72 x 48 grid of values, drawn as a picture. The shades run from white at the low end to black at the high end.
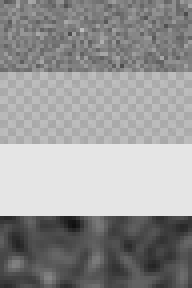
The table splits into 4 rows of 1 panel. Panel 1,1: middling, fine-grained. Panel 2,1: low, checkered, faint in contrast. Panel 3,1: very low, flat. Panel 4,1: high, blotchy.
